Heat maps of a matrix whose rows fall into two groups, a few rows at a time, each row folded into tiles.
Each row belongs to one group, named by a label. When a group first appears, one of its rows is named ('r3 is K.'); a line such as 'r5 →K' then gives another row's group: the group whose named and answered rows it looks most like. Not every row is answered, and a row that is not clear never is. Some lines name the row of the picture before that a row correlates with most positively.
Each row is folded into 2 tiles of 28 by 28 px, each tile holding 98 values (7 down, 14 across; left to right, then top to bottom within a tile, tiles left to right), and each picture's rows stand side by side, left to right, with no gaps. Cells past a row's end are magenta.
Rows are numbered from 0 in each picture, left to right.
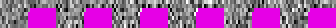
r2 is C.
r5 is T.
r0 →T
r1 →C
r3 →C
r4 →T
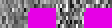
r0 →T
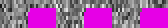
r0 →C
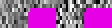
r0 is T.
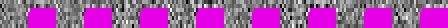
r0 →C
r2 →C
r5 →C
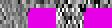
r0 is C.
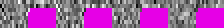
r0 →C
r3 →T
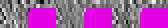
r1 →C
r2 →C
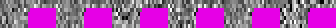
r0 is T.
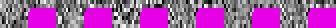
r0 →T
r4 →C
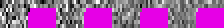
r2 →T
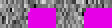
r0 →T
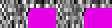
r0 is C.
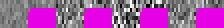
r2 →T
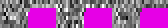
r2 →T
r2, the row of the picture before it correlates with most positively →2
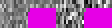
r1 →T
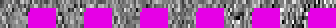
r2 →T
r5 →T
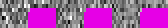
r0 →T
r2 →C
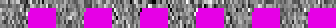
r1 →T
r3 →C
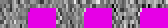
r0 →C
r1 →C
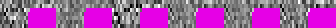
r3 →C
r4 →C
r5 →C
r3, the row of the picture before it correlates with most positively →2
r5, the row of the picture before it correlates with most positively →2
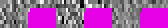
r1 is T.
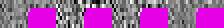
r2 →C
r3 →C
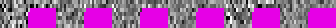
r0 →C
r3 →T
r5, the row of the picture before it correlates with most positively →0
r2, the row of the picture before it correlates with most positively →1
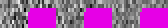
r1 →T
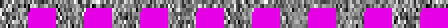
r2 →T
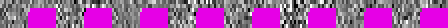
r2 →C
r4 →T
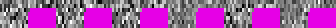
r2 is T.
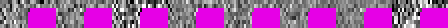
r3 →C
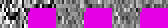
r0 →T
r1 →T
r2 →T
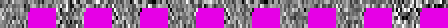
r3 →C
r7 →T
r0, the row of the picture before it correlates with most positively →0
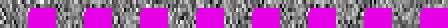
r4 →T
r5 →C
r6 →T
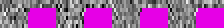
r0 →T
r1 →C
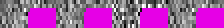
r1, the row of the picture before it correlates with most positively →1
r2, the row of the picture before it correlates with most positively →2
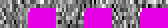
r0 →C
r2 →C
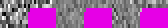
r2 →C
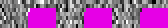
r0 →C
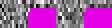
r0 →C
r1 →T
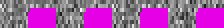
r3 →T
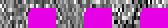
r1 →C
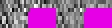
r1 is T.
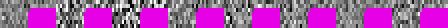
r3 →T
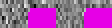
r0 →T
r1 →C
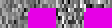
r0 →T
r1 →T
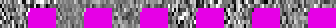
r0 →C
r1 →C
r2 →T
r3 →T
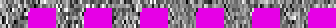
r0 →T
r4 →C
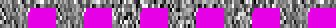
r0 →C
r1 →C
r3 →C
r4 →T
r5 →C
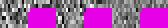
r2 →T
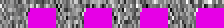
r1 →C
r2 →T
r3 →C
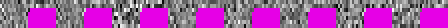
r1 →C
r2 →T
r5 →T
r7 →T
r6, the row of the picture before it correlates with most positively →1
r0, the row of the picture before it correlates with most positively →0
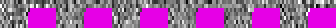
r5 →C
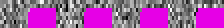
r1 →C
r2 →T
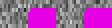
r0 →T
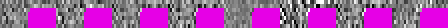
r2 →C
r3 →C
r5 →C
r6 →C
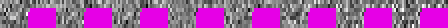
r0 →T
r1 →T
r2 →T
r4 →T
